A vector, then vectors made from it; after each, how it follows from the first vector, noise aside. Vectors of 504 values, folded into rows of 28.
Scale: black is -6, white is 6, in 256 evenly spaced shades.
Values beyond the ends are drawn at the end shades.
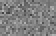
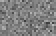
reversed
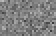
reversed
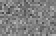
copied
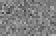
copied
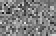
scaled up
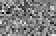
scaled up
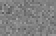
shrunk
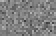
reversed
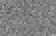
shrunk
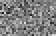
scaled up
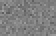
shrunk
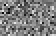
scaled up
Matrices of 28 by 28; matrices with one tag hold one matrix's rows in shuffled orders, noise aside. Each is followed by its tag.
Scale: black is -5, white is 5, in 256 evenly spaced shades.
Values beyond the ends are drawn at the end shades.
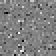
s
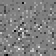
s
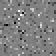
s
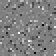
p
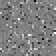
p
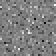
p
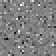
s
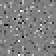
s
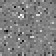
s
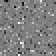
s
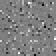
p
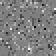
p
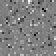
p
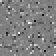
p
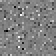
s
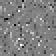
s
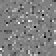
p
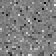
p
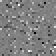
p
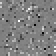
p
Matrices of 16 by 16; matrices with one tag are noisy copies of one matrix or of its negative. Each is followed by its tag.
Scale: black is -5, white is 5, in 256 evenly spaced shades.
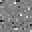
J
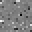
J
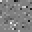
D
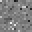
D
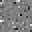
J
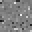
J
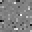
J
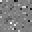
D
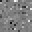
D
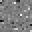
J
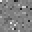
D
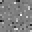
J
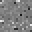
J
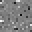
J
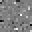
J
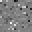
D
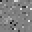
D
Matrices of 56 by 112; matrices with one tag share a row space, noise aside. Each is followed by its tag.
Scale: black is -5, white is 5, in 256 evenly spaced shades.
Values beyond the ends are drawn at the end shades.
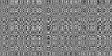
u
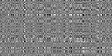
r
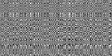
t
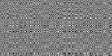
t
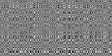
t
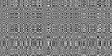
u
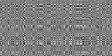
r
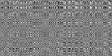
t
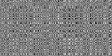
t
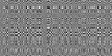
u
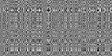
u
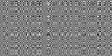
u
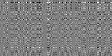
u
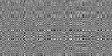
r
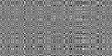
r
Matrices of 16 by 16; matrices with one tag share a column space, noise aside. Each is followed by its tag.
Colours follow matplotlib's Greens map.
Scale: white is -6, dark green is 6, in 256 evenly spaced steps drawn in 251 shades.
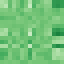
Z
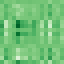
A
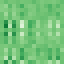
A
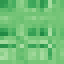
Z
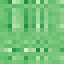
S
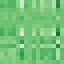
Z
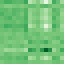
S
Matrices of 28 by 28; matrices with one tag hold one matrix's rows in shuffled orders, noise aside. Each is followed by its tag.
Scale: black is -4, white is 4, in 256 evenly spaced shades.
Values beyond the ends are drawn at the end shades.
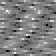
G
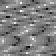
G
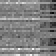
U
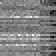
U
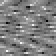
G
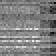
U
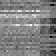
U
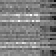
U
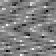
G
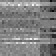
U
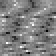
G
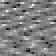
G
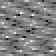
G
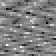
G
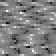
G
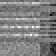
U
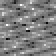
G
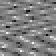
G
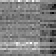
U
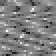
G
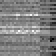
U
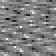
G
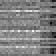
U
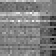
U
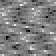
G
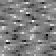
G
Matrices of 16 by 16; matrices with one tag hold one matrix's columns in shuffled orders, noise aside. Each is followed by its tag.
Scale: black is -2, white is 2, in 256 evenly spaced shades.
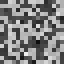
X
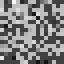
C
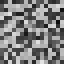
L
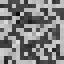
X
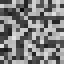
X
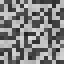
L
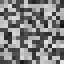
L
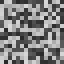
L
